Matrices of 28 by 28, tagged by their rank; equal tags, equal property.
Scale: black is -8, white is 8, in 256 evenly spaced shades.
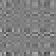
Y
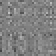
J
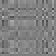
Y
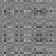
Y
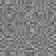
J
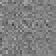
J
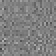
J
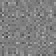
J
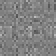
J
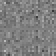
J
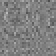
J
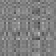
Y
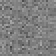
J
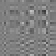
Y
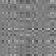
Y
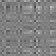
Y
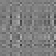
Y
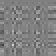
Y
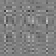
Y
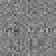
J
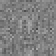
J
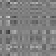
Y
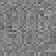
J
